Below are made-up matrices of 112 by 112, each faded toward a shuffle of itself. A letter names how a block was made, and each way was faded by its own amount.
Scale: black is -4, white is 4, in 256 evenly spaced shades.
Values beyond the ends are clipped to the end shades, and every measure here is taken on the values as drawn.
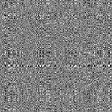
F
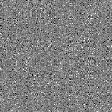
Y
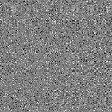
Y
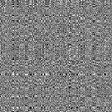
F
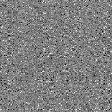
Y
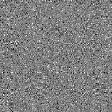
Y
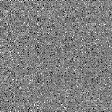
Y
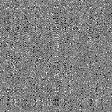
Y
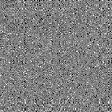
Y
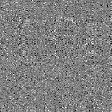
Y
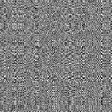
F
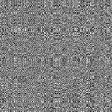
F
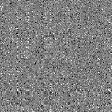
Y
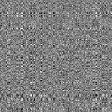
F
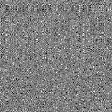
Y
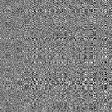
F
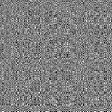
F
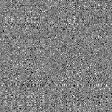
Y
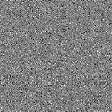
Y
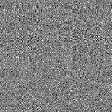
Y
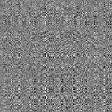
F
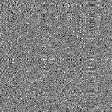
Y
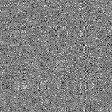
Y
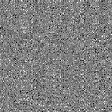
Y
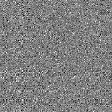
Y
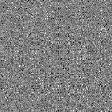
Y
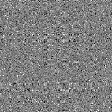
Y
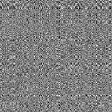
F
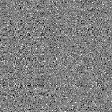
Y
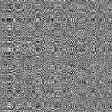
F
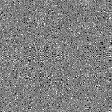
Y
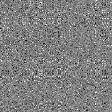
Y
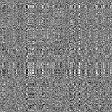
F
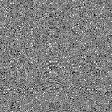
Y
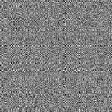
F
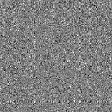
Y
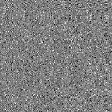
Y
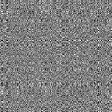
F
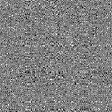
Y
